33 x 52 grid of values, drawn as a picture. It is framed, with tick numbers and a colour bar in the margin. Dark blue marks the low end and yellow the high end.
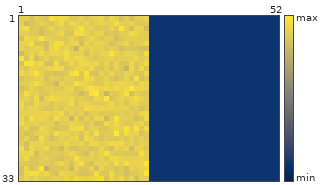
The table splits into one row of 2 panels. Panel 1,1: very high, fine-grained, faint in contrast. Panel 1,2: very low, flat.
